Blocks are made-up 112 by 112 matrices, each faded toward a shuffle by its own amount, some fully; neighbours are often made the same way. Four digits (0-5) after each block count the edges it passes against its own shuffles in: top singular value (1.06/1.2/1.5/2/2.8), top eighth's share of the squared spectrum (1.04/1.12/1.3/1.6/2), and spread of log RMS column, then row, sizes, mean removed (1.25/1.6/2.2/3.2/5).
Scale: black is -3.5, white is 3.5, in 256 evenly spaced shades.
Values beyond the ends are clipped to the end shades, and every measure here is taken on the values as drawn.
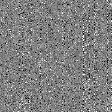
3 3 3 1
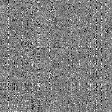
4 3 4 1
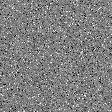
0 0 0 0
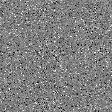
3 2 1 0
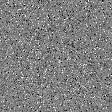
2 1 0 0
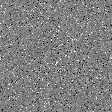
0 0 0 0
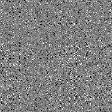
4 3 3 2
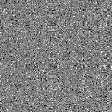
4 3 1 1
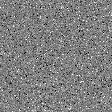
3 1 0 0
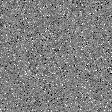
2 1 0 0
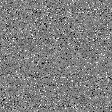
1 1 0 2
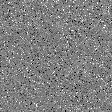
0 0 0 0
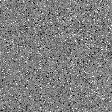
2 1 1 0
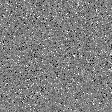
0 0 0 0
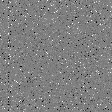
2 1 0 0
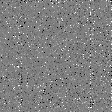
2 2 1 1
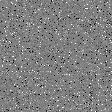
0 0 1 0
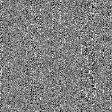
1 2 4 0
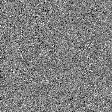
0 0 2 0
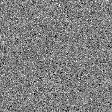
0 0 1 0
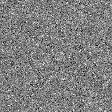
0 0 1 0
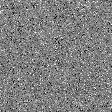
0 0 0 0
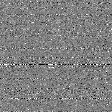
3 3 0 3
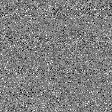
1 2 0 3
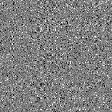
4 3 2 2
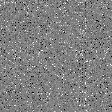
2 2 2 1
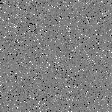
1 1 1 0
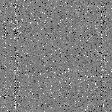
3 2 2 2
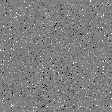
1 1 1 0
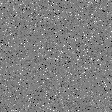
0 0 0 0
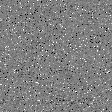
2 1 0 0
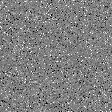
3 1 0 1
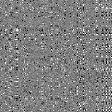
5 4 3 2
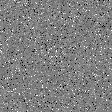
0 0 0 0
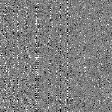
4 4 4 1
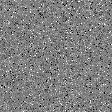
2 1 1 0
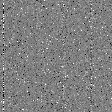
3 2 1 0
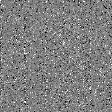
3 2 2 0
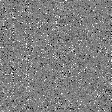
2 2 2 0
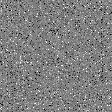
2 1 1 0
